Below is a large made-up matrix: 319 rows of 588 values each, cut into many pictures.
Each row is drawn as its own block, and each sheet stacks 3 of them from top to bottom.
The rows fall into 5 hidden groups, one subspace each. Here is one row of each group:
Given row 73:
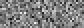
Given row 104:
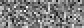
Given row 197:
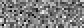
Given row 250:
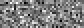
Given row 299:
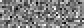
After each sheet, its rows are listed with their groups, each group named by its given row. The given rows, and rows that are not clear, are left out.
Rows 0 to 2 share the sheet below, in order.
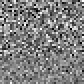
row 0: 197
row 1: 73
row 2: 73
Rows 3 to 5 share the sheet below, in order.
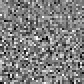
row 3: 299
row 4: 197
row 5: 299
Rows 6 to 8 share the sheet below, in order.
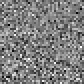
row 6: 197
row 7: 73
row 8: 104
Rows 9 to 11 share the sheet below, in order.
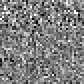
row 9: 104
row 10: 299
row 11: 250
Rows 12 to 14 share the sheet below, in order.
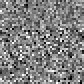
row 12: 299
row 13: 250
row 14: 299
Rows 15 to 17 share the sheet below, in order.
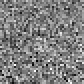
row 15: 197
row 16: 104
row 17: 299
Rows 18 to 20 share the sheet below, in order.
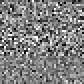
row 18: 104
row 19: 197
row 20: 197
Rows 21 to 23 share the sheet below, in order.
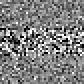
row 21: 104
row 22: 104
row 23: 299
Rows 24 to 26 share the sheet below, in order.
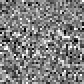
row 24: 250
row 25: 104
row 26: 104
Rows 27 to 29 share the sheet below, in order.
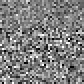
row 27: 104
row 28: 104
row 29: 299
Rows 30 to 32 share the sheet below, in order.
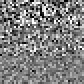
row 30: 73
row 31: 73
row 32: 197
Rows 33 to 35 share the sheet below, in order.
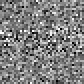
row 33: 250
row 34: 250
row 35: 250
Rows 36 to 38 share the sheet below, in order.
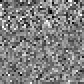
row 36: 73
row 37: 197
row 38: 250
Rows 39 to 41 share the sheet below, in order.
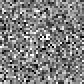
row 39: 197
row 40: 250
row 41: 197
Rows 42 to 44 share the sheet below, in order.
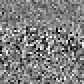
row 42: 104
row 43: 299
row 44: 250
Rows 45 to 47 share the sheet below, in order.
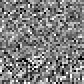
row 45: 197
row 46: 104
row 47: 299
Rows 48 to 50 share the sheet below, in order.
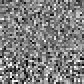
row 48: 299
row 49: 197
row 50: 299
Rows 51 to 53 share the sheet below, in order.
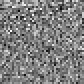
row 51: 73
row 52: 73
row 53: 299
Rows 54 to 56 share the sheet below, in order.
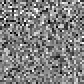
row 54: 197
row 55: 73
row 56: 73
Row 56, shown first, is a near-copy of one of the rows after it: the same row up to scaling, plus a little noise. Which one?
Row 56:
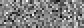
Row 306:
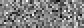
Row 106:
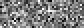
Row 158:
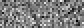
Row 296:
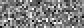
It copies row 306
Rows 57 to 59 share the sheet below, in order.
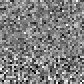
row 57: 73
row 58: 73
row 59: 197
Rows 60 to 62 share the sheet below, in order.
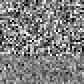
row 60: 299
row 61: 299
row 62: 299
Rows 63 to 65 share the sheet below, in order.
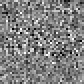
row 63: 104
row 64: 299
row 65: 299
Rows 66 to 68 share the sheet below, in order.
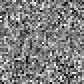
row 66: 104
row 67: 250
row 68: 299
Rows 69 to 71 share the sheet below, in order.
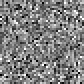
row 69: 104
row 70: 299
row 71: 299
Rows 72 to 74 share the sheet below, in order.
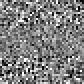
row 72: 299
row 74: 299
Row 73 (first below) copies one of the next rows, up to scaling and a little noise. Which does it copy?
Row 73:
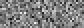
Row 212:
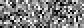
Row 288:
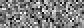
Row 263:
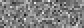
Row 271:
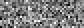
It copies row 288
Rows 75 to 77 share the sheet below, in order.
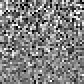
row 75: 299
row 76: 299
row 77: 73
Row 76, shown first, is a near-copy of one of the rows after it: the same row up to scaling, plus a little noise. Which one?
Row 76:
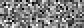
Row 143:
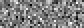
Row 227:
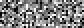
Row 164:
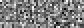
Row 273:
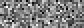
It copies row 273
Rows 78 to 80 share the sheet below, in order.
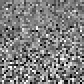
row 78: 250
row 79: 250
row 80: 197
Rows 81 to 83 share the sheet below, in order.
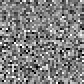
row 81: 299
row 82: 250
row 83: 197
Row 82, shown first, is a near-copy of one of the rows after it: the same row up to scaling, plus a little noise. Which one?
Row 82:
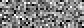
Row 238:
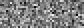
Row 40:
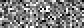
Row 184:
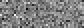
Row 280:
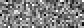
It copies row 184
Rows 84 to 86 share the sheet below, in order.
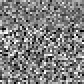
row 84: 104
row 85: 250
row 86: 299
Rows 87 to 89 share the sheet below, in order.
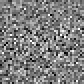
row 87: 104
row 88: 197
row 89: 250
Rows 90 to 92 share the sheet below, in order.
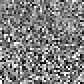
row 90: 250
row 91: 104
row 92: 104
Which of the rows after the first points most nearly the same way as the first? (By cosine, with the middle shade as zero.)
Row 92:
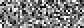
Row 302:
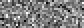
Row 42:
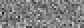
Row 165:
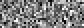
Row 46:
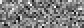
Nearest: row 42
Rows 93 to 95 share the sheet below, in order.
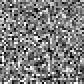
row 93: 197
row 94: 197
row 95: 73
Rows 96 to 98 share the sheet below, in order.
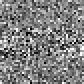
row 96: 104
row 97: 299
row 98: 104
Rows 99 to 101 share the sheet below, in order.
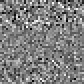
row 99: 104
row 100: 73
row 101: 104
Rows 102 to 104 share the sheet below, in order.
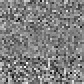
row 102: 104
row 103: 250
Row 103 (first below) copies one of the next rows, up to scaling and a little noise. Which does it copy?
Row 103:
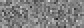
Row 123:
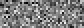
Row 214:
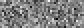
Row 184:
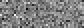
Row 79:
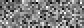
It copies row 214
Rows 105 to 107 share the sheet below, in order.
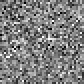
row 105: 104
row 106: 73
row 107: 299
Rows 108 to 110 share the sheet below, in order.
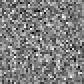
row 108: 197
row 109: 73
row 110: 299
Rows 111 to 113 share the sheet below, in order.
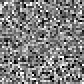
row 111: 250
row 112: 104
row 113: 73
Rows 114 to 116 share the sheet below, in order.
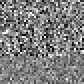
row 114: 197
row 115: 250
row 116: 250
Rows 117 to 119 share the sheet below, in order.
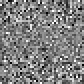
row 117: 104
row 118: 104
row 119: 73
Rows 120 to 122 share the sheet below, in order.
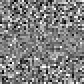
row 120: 299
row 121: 250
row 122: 250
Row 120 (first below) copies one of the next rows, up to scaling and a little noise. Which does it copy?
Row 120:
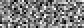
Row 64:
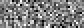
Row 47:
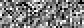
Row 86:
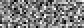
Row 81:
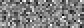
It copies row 86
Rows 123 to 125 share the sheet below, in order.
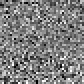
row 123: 250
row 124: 197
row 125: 299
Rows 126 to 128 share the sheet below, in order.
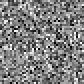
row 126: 73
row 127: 299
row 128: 73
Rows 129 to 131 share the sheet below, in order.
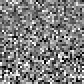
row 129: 250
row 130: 197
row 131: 104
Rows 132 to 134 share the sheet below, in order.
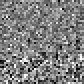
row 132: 250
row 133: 299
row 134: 299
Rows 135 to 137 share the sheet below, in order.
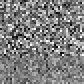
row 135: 104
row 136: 104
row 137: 299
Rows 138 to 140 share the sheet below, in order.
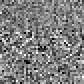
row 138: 104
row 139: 104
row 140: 299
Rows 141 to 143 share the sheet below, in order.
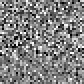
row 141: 197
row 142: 104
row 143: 299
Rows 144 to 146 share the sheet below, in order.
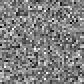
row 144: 73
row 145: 104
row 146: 104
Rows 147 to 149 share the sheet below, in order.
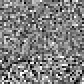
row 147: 73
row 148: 250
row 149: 73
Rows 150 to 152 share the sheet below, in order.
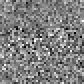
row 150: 299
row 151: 73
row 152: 104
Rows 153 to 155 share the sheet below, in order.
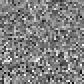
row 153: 73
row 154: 197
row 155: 73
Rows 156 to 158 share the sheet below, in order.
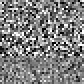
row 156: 197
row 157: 104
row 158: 73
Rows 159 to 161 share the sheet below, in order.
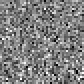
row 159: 250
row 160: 250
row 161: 250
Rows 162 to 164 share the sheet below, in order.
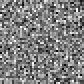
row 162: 299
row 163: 104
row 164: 299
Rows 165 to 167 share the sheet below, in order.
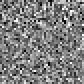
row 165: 299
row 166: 250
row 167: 197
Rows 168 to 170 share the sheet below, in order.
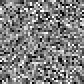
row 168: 250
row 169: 73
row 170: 104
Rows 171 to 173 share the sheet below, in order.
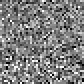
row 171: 299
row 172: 299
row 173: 250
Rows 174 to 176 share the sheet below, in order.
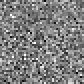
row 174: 73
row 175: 197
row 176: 250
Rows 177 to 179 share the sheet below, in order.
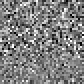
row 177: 299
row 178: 73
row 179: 197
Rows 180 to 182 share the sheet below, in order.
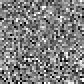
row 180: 299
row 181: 197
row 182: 250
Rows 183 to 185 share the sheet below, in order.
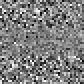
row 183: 197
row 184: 250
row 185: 104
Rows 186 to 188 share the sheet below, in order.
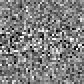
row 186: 104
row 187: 104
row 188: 299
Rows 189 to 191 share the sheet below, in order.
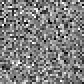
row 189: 197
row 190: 197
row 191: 104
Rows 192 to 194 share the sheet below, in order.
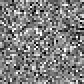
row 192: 250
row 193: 299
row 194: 250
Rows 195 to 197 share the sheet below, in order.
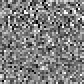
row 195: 104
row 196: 73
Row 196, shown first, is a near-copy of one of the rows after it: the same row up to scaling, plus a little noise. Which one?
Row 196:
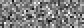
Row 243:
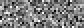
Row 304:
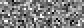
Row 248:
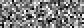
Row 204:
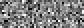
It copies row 248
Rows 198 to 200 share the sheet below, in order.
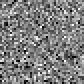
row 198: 104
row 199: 197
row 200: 104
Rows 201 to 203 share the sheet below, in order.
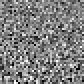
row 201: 197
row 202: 197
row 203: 299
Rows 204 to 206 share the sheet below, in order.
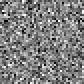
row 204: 73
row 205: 104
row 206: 250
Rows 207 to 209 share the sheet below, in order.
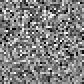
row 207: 250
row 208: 250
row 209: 73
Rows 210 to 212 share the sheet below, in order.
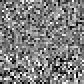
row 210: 250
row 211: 299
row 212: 73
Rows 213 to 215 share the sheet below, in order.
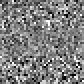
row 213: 73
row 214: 250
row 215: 299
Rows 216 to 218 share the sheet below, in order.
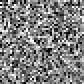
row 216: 104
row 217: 73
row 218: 104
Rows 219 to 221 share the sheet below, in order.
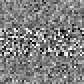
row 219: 299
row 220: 197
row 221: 299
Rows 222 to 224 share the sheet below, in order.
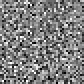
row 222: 197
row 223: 197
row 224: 197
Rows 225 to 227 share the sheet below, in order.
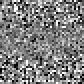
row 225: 299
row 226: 250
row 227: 299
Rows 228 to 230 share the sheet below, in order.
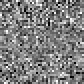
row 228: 299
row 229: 250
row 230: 299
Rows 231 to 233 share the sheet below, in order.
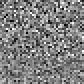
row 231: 197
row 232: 250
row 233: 104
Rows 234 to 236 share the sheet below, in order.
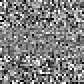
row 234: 73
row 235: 299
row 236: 73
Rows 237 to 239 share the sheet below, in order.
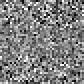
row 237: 250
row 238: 250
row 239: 299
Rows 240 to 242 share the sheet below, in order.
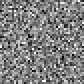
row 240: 197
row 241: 73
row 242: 197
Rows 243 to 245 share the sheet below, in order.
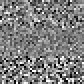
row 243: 73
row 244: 197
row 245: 197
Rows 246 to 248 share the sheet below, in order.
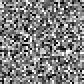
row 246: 197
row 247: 299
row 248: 73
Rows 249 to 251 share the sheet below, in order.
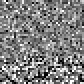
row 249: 250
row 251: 104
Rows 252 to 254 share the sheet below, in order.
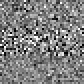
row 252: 104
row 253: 197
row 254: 73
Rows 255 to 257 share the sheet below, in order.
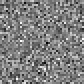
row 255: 250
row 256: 250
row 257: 104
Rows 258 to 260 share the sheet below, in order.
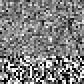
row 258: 299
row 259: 73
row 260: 250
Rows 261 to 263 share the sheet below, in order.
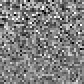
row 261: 104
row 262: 250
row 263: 73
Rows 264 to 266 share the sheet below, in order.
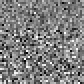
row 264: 197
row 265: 104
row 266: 104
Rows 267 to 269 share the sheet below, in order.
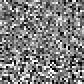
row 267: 299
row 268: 104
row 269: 250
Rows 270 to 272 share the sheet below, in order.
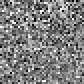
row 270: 73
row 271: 73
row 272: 299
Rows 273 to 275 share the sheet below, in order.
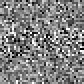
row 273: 299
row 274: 250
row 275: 250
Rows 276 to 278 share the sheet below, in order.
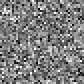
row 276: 104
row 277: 73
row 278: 104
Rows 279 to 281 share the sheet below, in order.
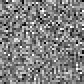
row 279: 250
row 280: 250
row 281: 299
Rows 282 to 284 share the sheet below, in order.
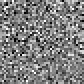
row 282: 250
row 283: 250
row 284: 197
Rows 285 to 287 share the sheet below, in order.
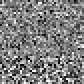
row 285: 104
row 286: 104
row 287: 197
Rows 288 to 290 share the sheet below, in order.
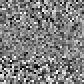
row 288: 73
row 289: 104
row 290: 197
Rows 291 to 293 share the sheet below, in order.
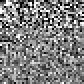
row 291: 250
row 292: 104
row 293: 104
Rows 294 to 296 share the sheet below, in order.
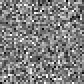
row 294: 299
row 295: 197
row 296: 73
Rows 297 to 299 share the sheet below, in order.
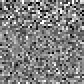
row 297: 250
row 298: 250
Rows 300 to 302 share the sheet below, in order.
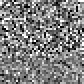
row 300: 299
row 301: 250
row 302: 104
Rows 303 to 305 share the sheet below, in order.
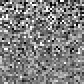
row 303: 250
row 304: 73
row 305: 299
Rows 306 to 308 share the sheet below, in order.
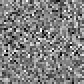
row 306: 73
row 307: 104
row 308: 73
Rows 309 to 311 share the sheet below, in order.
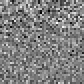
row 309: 73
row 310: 250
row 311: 197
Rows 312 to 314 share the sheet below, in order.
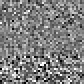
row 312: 299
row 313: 299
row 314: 104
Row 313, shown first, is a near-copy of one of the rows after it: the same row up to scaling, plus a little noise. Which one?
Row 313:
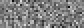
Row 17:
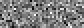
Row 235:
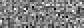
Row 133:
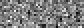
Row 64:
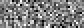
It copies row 64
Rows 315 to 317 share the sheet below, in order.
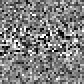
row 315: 197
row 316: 104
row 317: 104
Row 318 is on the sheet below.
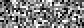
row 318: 299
